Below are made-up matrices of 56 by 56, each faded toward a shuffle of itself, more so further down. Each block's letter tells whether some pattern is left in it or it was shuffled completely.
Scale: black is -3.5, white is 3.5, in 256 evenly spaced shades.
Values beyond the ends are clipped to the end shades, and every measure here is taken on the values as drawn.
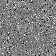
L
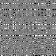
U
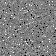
L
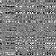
U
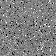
L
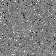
L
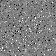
L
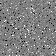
L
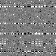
U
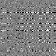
U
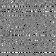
U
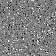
L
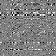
U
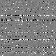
U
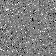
L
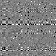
U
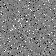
L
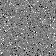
L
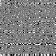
U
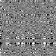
U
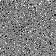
L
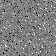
L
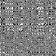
U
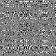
U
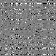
U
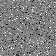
L
